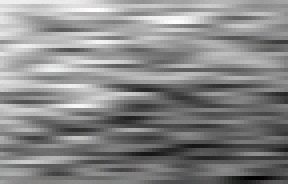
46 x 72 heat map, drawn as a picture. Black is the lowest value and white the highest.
The top left is the ninth with the highest average. The bottom right is the ninth with the lowest average. Values rise toward the top left. The grain runs across in streaks.
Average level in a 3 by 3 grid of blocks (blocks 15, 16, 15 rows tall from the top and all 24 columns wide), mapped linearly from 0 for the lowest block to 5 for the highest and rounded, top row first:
543
422
210
